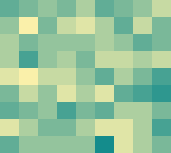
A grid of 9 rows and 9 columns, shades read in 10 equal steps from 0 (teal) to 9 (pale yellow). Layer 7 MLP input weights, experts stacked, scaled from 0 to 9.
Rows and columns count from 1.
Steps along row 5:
up down same down down up down down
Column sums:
46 50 45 48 49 44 50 45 35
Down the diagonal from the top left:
3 9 5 6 5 8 6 6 4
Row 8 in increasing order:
2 4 4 6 6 6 8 8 8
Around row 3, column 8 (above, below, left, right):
7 6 5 4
